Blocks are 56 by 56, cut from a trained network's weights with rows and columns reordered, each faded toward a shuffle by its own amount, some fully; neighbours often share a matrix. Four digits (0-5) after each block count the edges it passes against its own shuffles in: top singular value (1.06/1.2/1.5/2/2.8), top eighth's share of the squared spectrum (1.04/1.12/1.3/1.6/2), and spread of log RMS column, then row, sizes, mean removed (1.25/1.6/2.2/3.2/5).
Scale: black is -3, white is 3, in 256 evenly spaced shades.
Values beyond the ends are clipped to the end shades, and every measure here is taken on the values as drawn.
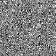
2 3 2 1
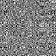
4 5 2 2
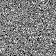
0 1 0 0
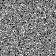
0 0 0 0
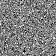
0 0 0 0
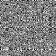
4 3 1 2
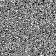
0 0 0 0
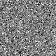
2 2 0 0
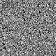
3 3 1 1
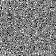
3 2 1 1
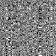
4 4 2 2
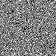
0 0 0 0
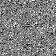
2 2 0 1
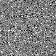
2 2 0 1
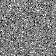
1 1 0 0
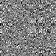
3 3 1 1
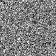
1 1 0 0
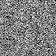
3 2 0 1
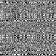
4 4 2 3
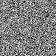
2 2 0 0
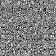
3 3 0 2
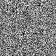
1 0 0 0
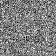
2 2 0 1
